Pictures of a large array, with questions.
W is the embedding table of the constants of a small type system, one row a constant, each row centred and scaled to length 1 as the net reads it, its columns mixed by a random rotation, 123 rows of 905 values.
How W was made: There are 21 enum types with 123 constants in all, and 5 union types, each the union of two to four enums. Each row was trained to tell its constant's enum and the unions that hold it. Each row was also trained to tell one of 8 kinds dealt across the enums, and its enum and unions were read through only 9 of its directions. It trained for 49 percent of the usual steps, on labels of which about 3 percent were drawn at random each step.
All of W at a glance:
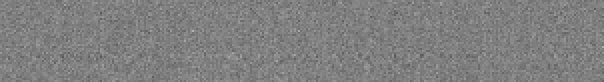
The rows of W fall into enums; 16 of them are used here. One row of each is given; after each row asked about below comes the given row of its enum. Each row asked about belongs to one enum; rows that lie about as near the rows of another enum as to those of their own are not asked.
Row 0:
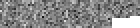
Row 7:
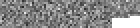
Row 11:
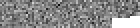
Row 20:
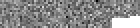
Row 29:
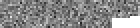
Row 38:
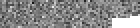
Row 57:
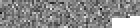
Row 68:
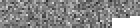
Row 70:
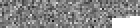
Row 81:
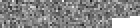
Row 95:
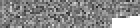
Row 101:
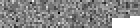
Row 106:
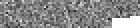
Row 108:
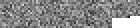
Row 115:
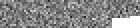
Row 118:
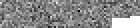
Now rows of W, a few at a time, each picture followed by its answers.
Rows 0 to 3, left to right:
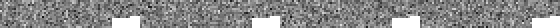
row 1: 81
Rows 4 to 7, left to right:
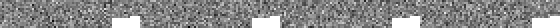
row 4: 118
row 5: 101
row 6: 70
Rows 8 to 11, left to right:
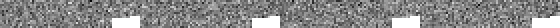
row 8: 81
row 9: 95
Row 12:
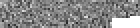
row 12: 29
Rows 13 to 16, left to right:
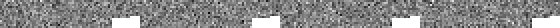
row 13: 81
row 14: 11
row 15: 57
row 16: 101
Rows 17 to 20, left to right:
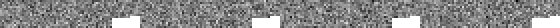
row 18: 108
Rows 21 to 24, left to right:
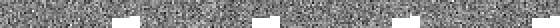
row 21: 115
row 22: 95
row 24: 101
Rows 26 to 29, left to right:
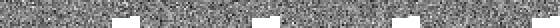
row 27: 20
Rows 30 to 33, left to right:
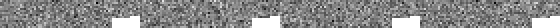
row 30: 68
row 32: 106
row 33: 108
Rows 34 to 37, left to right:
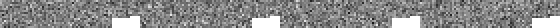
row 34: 29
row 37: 106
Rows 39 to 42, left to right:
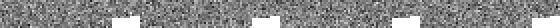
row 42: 68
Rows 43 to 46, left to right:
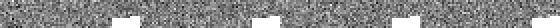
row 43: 29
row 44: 95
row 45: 68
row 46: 70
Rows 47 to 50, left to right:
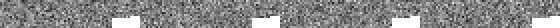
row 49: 57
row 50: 0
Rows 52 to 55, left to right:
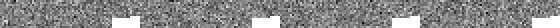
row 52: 11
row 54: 81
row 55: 95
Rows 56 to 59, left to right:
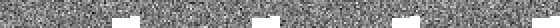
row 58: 115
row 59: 68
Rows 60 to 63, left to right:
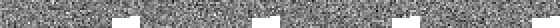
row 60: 101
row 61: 38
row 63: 108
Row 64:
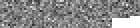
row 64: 11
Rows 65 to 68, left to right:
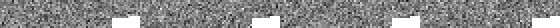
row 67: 11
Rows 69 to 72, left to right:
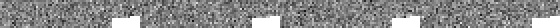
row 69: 118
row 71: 70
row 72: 95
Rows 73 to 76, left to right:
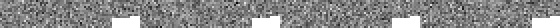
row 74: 81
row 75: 7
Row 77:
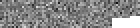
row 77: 118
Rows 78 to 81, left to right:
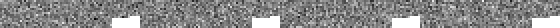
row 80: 95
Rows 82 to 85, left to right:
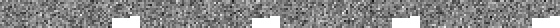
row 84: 38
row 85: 38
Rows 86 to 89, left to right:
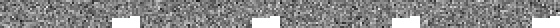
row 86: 20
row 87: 20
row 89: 11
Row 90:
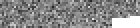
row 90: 70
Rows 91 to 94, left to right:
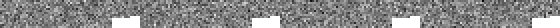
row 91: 57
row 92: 38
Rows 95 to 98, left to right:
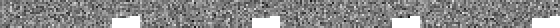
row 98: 101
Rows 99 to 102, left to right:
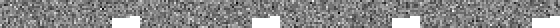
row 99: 70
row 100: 57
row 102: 106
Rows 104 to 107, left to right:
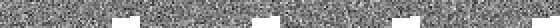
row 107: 68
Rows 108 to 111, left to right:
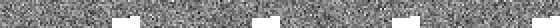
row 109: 101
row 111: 0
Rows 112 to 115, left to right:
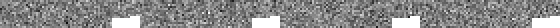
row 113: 70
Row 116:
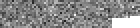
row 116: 38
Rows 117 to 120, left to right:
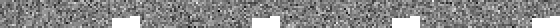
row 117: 38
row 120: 115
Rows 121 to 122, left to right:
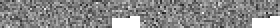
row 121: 20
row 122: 29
